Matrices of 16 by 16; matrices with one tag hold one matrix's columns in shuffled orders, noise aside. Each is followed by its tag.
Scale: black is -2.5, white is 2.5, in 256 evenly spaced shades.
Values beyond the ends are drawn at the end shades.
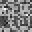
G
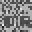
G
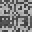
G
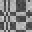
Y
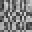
Y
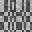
Y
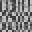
Y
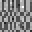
Y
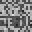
G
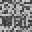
G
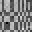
Y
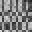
Y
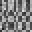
Y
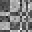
Y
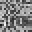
G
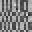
Y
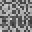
G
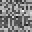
G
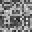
G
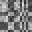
Y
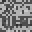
G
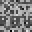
G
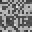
G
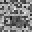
G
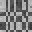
Y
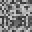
G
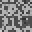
G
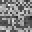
G
